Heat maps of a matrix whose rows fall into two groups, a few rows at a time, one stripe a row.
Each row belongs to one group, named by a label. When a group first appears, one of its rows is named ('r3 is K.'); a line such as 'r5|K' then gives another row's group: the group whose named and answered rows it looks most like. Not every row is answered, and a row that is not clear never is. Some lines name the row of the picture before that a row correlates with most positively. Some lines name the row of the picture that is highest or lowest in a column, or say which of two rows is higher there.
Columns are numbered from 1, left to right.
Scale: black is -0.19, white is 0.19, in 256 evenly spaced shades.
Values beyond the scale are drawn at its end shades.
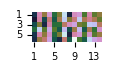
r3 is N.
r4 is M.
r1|M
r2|M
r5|M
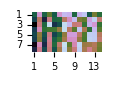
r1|M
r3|N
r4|M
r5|N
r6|N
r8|M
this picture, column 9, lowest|1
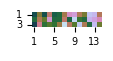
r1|N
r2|N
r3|M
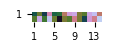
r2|N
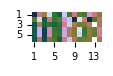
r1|N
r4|M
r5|M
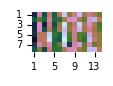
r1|M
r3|M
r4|M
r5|N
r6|N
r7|M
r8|N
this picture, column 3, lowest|3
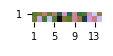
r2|N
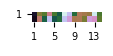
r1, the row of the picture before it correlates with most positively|1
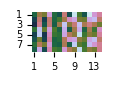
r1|N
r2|N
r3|M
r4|M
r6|N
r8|M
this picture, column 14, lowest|3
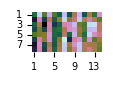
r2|M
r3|N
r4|N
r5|N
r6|M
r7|M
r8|M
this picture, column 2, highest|1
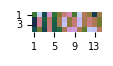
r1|M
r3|M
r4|N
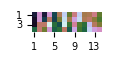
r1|M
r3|N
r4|N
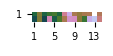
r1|N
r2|N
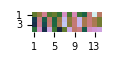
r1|N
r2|M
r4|N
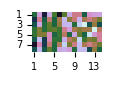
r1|N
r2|M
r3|M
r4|N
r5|N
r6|M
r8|M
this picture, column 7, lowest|1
